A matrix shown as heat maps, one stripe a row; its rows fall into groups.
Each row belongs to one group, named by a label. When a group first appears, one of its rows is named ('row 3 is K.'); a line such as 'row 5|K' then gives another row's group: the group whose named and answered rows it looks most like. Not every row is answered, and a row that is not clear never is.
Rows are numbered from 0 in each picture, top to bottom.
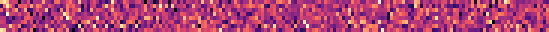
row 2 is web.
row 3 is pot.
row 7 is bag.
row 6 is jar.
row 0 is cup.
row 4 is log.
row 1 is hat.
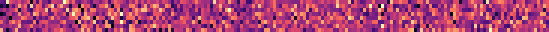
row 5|jar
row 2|web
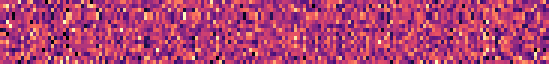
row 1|cup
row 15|web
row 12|log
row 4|log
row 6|jar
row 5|pot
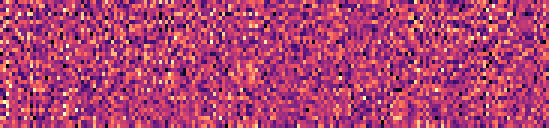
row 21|jar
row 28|pot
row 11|log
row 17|cup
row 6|cup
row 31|cup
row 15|hat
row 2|pot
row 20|hat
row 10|cup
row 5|hat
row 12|web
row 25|cup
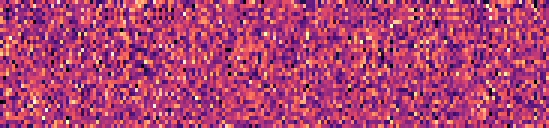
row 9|jar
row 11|hat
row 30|log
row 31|web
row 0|web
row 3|log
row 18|cup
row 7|bag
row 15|log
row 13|cup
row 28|hat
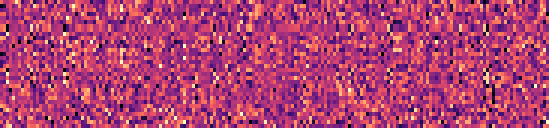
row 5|bag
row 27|hat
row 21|log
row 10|web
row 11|log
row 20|pot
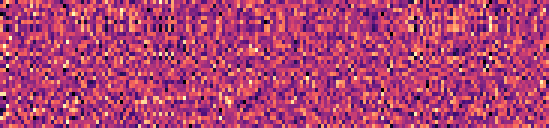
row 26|pot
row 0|hat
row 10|log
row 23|bag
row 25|web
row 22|cup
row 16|pot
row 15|log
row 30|log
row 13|hat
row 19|jar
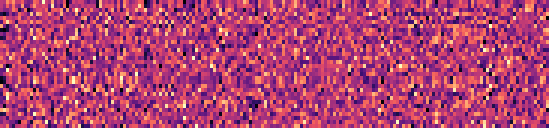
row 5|hat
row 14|jar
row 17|pot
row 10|log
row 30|web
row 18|jar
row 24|pot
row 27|cup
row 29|log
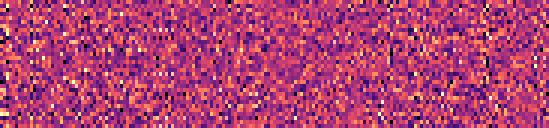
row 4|jar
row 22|bag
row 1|pot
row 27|bag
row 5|web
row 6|cup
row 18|hat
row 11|jar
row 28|cup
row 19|pot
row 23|cup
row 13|web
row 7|hat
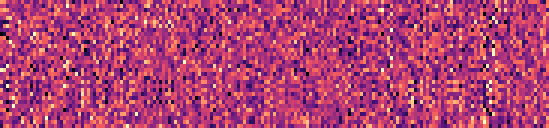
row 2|cup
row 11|log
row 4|jar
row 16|pot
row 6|hat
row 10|jar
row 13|jar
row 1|log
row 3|log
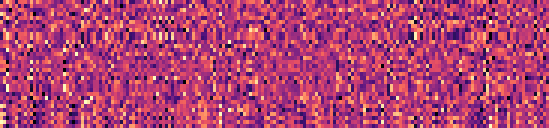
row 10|web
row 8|hat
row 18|pot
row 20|cup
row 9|hat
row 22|pot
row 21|pot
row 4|hat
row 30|bag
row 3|bag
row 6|log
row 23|log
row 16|cup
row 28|bag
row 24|web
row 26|bag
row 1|web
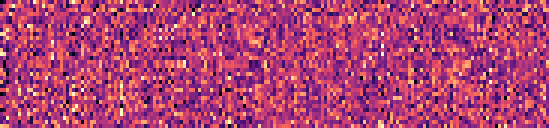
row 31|cup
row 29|pot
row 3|jar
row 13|bag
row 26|web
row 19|web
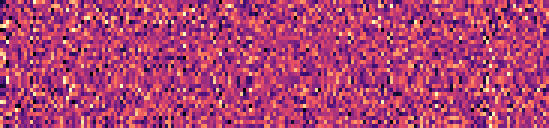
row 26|web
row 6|cup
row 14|cup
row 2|log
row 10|pot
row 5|hat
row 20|pot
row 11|log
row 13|bag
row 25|bag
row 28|jar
